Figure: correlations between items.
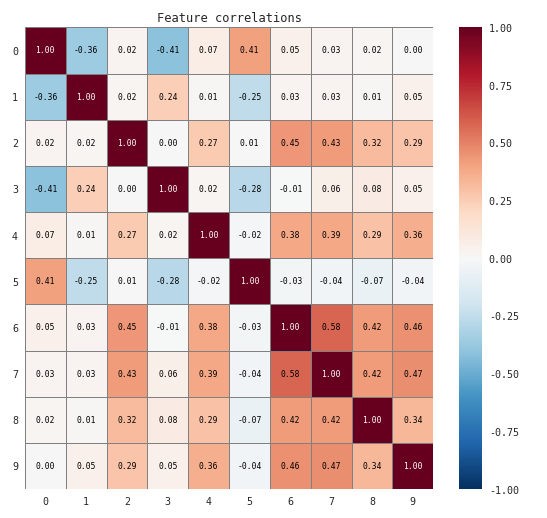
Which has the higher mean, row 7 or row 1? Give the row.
7
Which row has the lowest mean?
5
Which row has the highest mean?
7
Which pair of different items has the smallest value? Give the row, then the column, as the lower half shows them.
3, 0
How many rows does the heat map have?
10
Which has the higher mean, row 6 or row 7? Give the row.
7
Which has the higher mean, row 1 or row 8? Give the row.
8
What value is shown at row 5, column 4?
-0.02
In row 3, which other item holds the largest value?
1
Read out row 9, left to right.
0.00 0.05 0.29 0.05 0.36 -0.04 0.46 0.47 0.34 1.00
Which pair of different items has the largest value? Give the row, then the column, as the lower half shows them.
7, 6
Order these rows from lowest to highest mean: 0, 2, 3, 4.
3, 0, 4, 2
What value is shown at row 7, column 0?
0.03
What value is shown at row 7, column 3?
0.06
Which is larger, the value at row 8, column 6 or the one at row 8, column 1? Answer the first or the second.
the first
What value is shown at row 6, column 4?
0.38
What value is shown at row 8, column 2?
0.32
